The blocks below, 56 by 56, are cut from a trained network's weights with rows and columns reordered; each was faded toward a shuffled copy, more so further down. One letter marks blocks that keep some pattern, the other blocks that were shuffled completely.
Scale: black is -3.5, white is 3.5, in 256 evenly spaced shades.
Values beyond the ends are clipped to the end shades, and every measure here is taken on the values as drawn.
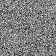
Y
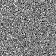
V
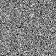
V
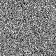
Y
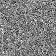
Y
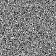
Y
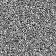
Y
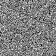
Y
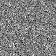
V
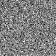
V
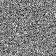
Y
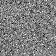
Y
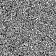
Y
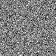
V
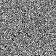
V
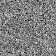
V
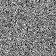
Y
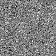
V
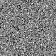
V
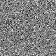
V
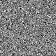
Y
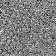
V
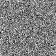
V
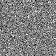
Y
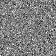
Y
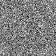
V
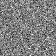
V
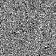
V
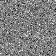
Y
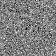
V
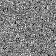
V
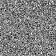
Y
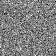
Y
